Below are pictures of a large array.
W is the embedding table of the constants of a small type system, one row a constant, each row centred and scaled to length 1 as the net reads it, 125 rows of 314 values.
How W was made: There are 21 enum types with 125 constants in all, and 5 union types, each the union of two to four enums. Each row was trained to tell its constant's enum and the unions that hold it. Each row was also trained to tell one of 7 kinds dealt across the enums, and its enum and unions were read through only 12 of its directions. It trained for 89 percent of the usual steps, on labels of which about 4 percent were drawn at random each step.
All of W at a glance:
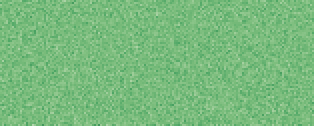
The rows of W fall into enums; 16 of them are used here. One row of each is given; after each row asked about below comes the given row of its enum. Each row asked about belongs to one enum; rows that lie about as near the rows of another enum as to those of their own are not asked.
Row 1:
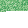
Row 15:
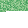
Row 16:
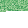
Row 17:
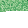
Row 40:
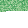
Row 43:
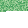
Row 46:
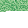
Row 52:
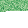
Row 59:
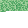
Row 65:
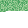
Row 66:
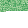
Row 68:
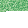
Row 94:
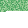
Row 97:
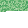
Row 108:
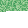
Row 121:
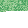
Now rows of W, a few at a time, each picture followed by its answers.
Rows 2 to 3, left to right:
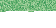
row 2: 52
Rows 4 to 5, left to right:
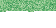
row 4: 16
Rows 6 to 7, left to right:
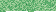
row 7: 108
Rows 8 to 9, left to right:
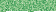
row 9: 52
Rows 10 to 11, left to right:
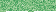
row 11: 46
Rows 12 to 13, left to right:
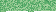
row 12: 108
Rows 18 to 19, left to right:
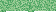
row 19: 68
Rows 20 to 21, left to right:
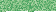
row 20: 16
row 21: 68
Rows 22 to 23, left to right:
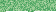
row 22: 40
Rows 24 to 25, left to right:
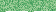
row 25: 40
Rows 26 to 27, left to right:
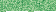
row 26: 68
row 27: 46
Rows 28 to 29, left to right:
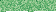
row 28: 43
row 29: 52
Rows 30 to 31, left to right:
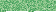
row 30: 1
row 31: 97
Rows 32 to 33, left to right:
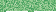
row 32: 68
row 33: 15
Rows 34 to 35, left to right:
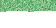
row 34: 108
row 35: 65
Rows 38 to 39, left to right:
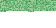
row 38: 16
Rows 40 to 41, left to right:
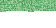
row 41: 16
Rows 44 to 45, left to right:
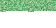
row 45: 1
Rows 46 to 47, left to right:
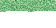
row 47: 121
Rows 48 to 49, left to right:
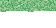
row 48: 43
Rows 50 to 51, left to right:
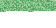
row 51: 97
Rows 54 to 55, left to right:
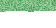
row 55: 15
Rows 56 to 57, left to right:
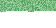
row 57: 1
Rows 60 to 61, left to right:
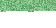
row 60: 46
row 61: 68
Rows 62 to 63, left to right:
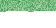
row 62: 65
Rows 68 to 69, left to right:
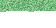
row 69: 46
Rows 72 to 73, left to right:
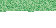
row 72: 16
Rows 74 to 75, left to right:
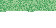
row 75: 52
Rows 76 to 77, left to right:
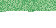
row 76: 65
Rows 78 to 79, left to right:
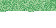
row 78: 40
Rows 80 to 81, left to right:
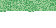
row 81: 15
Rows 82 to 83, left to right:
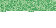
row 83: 97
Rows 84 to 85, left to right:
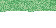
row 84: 52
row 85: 1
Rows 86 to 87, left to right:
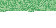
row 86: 40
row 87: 15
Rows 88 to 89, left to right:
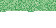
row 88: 121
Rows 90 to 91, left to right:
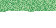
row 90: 65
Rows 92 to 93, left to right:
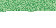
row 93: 94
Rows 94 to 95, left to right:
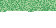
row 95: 121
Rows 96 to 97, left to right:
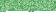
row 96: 46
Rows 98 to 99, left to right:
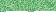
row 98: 1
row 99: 108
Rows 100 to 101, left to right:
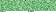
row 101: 1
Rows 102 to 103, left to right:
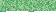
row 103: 43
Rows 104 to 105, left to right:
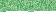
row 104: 43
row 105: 68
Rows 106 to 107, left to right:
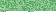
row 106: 40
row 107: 65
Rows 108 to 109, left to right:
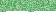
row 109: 66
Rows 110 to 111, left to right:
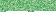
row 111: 16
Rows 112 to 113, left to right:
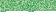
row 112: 43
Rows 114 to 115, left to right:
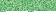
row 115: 121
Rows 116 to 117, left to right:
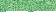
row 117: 52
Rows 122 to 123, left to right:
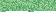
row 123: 15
